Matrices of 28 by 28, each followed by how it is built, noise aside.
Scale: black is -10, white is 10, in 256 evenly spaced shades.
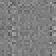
low rank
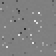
sparse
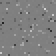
sparse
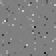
sparse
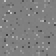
sparse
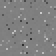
sparse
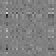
low rank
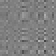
low rank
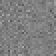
low rank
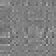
low rank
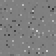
sparse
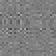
low rank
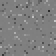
sparse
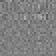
low rank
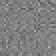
low rank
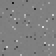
sparse
